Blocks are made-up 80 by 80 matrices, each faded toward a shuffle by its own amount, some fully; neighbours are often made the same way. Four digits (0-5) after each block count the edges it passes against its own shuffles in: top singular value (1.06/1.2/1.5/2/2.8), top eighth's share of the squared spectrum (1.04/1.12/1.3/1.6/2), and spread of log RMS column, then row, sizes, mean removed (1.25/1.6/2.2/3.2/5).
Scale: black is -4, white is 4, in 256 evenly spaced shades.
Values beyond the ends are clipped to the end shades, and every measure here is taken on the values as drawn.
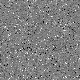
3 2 0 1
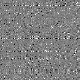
4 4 2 2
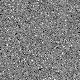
0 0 0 0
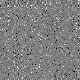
4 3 2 1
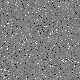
0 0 0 0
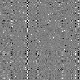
5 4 3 2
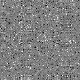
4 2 1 1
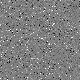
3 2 1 0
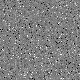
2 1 0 0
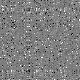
4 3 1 2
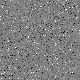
1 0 0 0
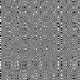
5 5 3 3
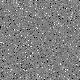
2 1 0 0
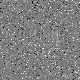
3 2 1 0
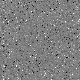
2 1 0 0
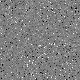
2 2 1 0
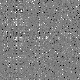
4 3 1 1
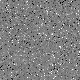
0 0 0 0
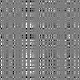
5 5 4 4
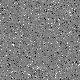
1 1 0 0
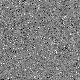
1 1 0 0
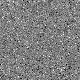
2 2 0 1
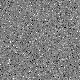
0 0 0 0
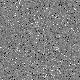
1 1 0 0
